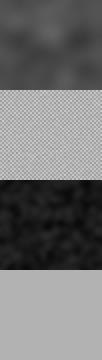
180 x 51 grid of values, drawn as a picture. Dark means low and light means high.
It is made of 4 by 1 panels. Panel 1,1: low, smooth, faint in contrast. Panel 2,1: high, checkered. Panel 3,1: very low, blotchy, faint in contrast. Panel 4,1: high, flat.
